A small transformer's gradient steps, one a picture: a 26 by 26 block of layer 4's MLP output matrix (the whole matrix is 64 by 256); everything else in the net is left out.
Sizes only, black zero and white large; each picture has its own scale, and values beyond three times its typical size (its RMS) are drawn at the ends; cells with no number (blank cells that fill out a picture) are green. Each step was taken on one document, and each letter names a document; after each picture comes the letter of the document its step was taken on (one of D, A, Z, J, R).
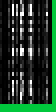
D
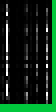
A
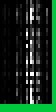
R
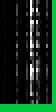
R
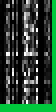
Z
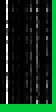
A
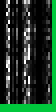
Z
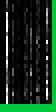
A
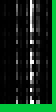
R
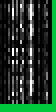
D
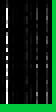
A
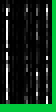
A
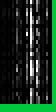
R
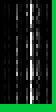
R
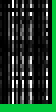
D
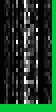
Z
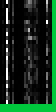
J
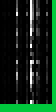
R
